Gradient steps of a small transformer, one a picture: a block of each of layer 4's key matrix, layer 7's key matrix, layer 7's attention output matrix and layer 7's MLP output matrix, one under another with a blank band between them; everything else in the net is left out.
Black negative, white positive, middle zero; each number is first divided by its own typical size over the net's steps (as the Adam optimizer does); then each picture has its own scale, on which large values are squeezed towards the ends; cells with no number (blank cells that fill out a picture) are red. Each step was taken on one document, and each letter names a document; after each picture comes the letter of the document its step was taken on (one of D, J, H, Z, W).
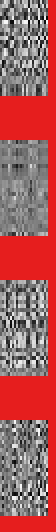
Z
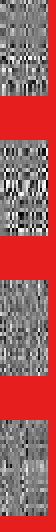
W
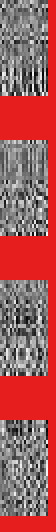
Z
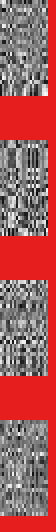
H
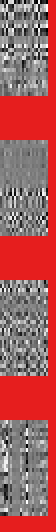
W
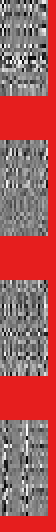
W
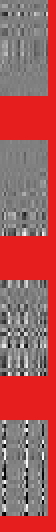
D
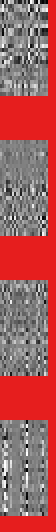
W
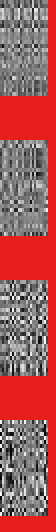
H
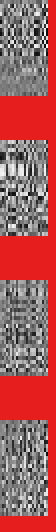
Z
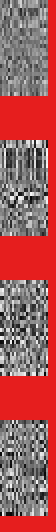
H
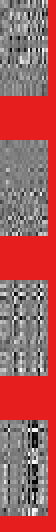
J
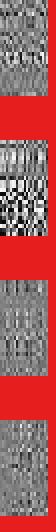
Z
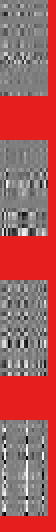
D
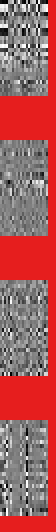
W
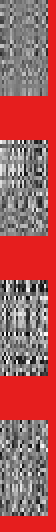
Z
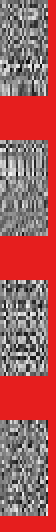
Z
